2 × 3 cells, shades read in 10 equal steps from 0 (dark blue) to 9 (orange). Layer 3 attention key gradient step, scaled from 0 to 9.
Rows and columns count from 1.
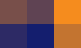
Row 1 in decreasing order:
9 4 3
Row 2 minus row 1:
-3 -3 -2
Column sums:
5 3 16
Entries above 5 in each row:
1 1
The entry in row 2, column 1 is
1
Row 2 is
1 0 7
